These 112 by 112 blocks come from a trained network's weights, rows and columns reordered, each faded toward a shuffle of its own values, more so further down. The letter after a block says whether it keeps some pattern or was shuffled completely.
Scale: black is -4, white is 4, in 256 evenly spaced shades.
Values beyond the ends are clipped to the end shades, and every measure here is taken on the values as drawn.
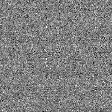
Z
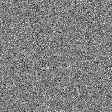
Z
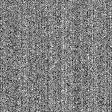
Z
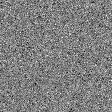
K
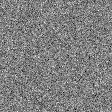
K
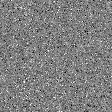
K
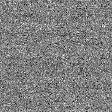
Z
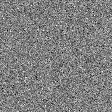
K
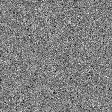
K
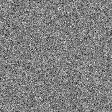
K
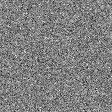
K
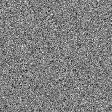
Z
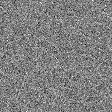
K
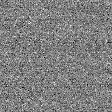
Z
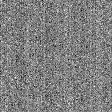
Z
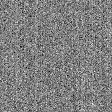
Z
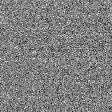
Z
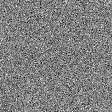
K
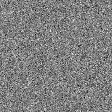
Z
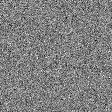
K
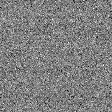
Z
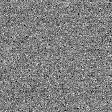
Z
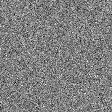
Z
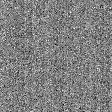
Z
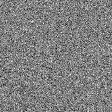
Z
